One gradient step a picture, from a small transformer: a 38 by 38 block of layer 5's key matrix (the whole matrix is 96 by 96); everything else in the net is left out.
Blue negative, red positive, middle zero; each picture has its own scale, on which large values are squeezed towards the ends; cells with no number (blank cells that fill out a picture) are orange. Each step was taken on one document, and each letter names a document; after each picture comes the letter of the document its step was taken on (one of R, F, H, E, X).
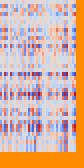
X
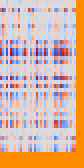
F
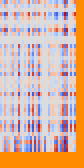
X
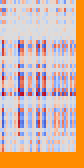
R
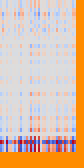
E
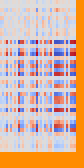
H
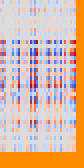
F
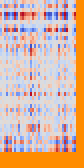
X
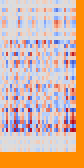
H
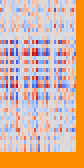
F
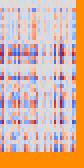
F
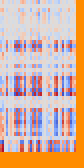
R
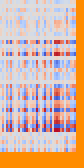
H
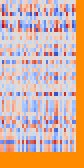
E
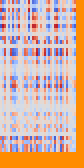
F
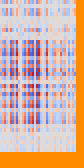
X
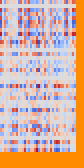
H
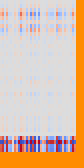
E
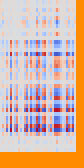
H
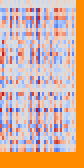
H
